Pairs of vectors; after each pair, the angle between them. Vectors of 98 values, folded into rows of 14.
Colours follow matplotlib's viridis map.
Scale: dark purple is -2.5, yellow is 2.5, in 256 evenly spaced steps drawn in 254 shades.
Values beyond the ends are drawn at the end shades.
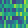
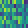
nearly opposite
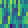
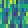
nearly parallel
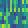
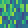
orthogonal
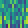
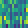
nearly parallel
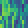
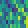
partly opposed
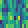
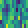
nearly parallel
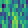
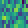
orthogonal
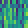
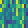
nearly opposite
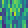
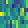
partly opposed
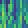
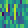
partly opposed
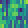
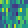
nearly opposite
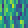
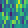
partly opposed
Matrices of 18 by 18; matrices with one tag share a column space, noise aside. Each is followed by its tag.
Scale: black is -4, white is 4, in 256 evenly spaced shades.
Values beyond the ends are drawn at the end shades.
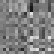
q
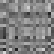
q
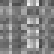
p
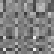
q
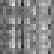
p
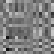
q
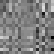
q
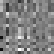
q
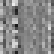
p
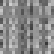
p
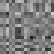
q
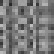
p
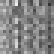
p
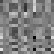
q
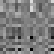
q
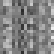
p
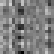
p
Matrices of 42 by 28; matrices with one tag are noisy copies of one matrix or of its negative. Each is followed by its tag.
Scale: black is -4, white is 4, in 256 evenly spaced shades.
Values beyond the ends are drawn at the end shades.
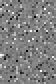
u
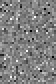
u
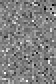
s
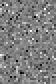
u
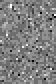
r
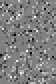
u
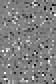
s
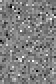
r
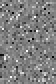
u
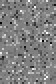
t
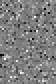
u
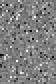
u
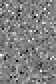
u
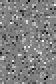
t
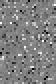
t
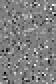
s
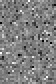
t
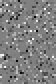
u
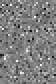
u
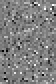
s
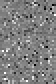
s
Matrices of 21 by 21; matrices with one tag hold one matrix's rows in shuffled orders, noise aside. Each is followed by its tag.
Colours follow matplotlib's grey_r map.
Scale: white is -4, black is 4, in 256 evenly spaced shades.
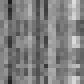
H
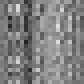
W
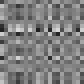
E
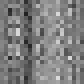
W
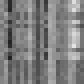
H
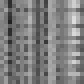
H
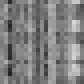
H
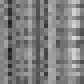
H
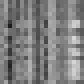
H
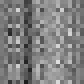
W
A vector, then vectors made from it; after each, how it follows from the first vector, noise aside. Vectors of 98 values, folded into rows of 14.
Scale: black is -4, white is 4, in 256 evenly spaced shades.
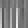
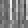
reversed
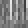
reversed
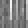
reversed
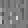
partly zeroed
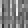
wrapped around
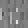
partly zeroed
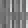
wrapped around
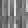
wrapped around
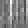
reversed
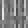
wrapped around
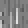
partly zeroed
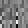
sign-scrambled
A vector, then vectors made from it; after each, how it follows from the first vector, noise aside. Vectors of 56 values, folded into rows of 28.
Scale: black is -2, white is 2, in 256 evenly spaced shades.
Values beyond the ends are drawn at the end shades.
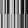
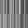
shrunk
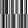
sign-scrambled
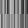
shrunk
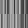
shrunk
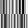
sign-scrambled
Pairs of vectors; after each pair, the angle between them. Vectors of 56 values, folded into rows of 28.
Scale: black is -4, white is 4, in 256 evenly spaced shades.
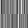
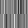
partly opposed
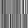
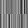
nearly opposite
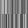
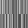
orthogonal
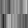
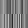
orthogonal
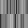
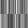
nearly opposite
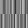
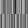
nearly parallel
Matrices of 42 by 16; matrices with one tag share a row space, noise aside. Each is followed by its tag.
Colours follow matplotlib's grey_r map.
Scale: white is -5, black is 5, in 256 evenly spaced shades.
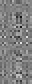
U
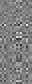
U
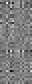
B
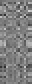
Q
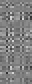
B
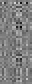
U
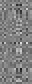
U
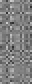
B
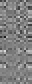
Q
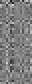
B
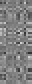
Q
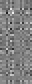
B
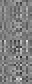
U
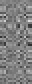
Q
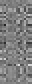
Q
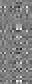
U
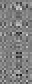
U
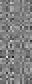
B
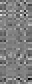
Q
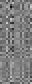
B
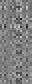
U
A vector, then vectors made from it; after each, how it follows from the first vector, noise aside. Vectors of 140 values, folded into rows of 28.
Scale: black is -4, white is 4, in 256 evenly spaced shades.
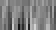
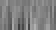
shrunk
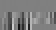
partly zeroed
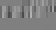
partly zeroed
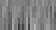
shrunk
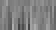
shrunk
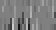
partly zeroed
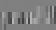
partly zeroed
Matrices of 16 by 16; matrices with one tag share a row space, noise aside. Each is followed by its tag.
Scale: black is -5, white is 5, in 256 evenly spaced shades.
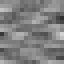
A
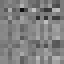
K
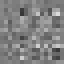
K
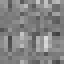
K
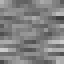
A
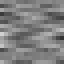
A
